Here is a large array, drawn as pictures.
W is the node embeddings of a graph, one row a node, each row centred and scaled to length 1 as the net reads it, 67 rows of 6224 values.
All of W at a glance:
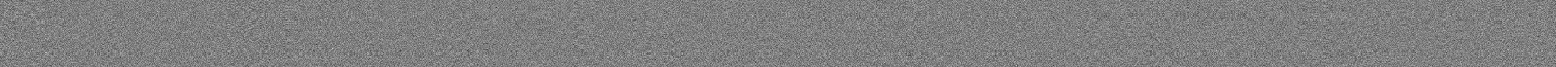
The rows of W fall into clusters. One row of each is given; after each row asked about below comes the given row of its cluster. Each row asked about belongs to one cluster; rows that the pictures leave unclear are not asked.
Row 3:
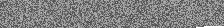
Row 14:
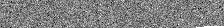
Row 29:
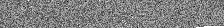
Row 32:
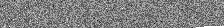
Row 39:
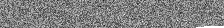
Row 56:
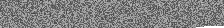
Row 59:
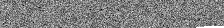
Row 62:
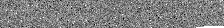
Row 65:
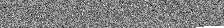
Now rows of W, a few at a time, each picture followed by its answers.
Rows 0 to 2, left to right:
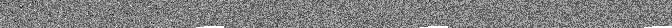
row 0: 56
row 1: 14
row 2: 65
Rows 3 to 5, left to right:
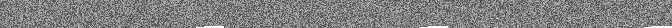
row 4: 32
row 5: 56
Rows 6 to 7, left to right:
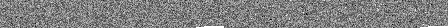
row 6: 59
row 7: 65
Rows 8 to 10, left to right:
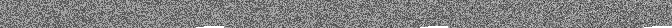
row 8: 29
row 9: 59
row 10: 56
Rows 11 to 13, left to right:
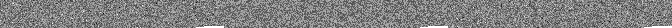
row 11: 32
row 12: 65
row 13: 32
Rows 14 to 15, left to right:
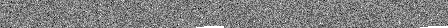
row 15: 32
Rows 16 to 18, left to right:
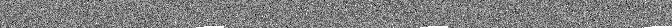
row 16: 32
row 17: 65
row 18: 56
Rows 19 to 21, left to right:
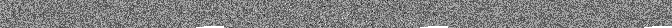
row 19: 39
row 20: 39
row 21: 59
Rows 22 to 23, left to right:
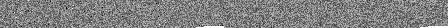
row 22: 29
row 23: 59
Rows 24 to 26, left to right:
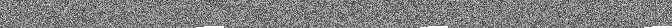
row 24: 29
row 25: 65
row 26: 3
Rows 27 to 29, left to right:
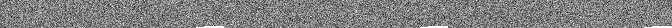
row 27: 3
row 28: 59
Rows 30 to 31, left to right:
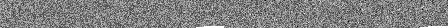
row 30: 39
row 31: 56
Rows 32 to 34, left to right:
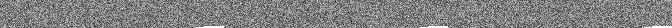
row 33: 29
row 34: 62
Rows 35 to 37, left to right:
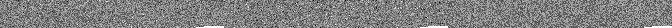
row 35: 29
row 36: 14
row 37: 3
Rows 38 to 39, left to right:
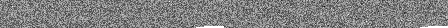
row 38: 62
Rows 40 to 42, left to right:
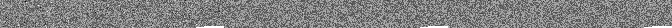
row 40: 59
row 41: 65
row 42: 56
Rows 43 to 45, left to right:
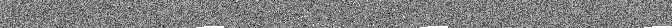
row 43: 39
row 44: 14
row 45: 3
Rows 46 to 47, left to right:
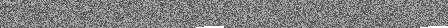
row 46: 65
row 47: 3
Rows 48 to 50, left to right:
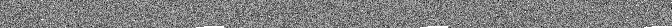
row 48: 32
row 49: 39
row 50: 29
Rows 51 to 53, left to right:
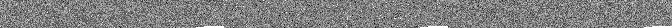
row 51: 29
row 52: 62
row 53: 39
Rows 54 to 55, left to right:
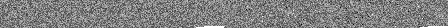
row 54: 62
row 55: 29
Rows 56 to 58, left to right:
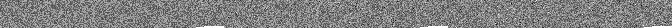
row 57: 56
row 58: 32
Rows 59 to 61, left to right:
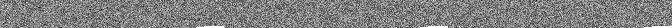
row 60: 56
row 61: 32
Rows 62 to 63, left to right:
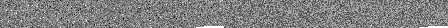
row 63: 29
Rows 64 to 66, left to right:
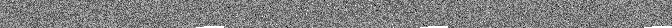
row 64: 14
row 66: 3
